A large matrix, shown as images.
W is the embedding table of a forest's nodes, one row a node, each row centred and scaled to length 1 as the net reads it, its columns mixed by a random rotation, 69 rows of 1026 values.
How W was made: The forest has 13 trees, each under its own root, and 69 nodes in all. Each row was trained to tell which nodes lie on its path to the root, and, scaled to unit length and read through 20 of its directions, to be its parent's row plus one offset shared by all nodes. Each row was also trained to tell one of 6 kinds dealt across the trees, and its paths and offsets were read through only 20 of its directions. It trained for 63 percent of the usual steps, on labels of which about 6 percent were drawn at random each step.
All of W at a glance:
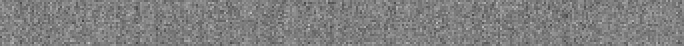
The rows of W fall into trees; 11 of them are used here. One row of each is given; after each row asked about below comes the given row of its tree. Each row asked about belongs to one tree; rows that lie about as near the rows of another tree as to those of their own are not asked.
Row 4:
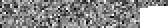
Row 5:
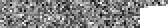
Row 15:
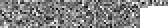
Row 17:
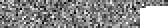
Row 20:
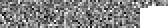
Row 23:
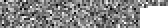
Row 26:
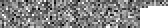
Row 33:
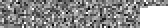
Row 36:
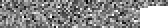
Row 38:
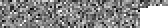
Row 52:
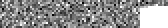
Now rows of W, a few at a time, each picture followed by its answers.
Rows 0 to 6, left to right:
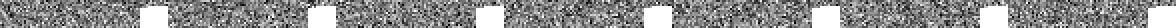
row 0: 4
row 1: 38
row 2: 20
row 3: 4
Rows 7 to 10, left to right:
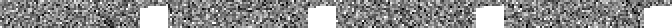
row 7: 23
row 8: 33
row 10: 4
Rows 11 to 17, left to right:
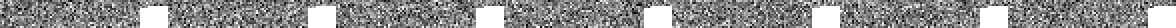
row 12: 33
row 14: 4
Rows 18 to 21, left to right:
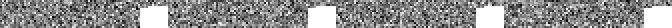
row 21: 4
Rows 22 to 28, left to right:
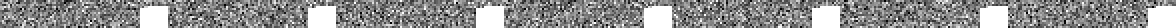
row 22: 5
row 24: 20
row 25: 5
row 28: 52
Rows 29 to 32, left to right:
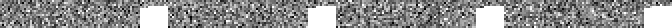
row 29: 15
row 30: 52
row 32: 17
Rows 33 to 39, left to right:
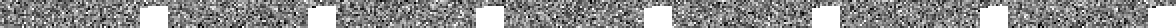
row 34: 23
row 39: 23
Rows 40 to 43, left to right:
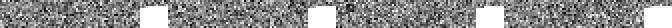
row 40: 17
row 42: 20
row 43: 17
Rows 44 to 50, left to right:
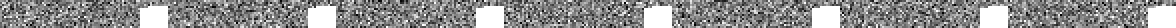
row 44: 5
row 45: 38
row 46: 52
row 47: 20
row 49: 33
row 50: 52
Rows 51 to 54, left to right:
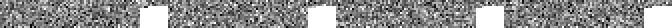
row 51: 23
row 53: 17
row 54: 26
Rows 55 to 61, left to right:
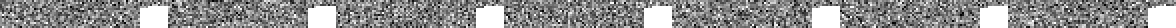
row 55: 33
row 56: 4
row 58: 20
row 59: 4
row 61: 5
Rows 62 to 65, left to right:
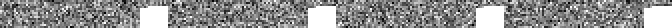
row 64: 17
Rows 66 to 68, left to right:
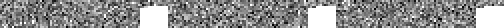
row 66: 52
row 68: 26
